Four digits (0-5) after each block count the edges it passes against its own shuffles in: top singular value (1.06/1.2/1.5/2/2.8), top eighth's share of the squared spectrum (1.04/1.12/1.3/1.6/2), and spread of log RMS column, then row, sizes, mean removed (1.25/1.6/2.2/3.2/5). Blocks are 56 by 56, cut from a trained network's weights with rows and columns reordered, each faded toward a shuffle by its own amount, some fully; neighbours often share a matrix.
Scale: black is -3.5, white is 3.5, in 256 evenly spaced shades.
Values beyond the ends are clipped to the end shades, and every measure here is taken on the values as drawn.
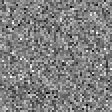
0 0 0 0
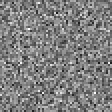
3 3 0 1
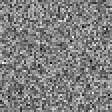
0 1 0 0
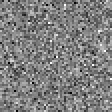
0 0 0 0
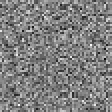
4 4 2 1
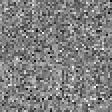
2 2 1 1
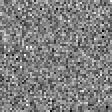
0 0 0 0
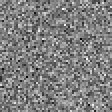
2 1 0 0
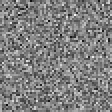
0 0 0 0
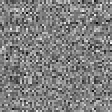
4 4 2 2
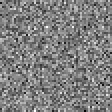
3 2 0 0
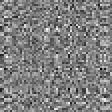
4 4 2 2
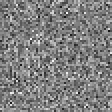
3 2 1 1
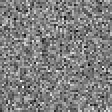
2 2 0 0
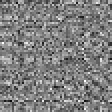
4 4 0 3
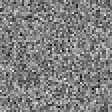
2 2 0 0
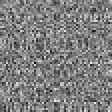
4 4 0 2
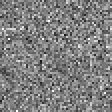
2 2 0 0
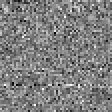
2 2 0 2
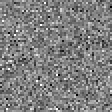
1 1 0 0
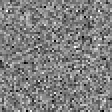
1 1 0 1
